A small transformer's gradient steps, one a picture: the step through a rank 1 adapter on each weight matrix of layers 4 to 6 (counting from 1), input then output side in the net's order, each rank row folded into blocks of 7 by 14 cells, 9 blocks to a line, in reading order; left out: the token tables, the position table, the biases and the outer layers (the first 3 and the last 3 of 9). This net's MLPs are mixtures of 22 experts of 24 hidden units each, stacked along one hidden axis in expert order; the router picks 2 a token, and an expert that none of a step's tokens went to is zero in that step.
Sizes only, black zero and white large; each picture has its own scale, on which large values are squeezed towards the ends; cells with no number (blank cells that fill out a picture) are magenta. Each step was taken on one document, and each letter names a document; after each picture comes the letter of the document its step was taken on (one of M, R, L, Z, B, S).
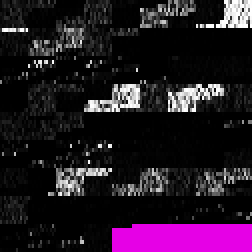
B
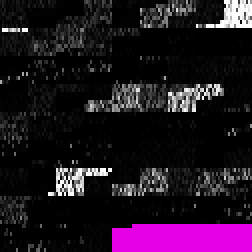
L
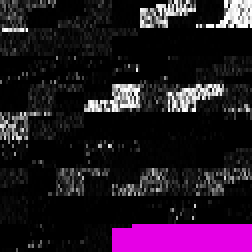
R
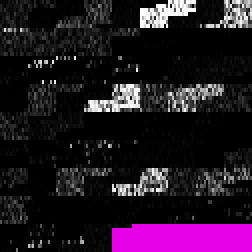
R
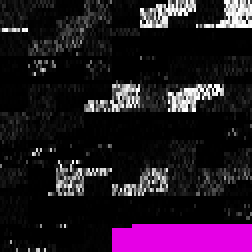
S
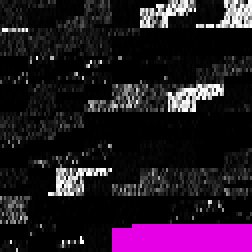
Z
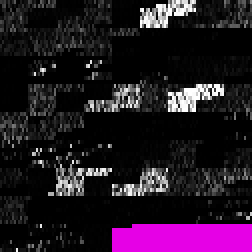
S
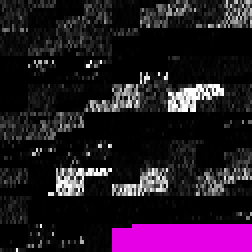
S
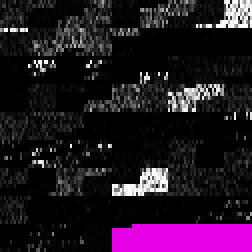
S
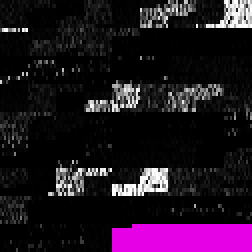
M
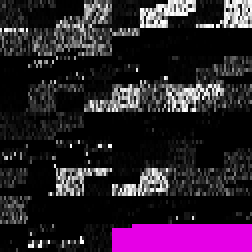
R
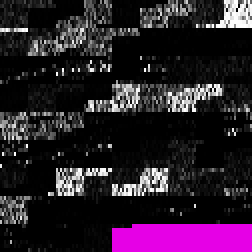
L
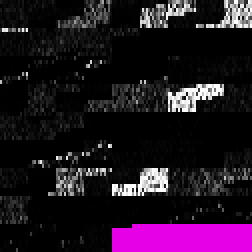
Z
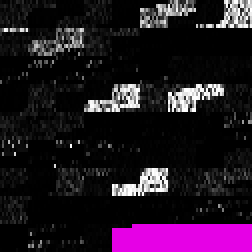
B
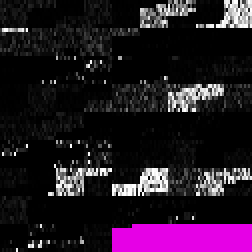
R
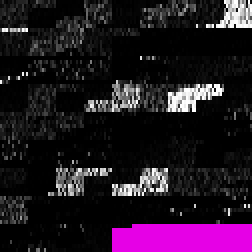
L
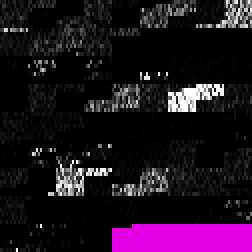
S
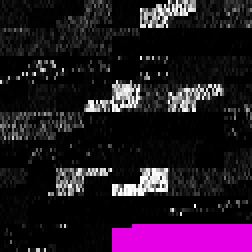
M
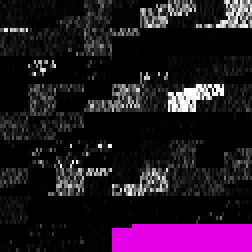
S
